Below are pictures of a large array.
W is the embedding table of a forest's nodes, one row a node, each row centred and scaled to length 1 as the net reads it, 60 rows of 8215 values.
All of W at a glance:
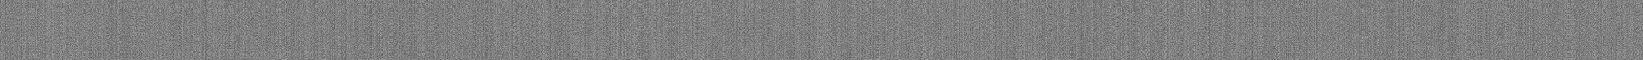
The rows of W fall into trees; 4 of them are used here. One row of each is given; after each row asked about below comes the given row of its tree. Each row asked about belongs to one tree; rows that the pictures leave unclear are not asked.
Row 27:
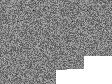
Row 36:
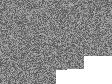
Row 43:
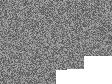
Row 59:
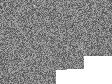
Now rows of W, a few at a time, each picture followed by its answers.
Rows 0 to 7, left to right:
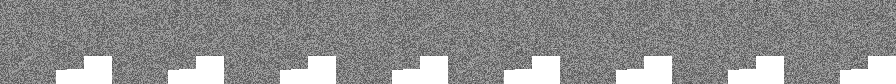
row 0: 59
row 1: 36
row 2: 36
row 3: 43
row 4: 59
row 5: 43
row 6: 43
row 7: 43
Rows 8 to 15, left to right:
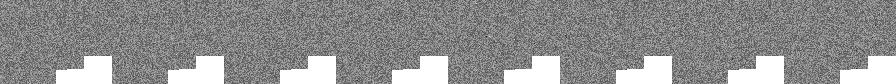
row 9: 36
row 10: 36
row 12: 27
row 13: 36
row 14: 43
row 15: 27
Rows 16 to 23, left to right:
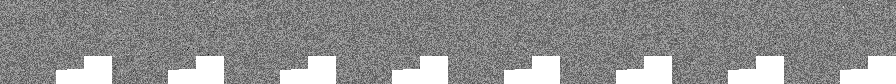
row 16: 36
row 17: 59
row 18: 36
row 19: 43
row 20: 27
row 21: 36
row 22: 59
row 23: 27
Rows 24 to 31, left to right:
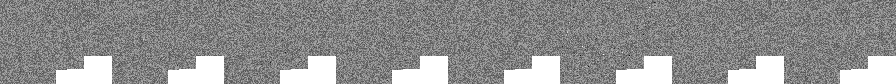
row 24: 43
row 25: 36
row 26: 59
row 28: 27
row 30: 43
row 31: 36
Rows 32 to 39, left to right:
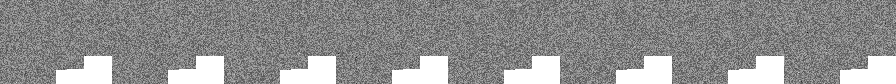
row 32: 27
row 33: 27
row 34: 43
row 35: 27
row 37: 36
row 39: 27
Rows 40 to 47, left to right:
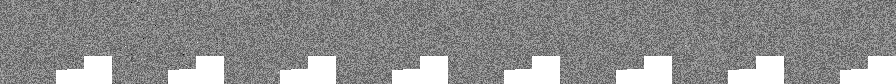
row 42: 36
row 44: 36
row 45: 27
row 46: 59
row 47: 36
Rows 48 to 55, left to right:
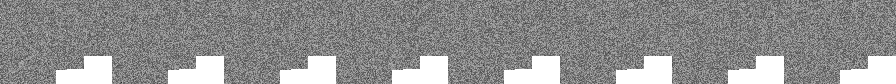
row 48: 59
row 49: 36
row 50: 36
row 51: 43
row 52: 43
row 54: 36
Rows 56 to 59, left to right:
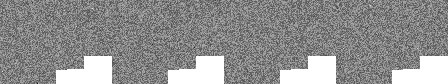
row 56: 43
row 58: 43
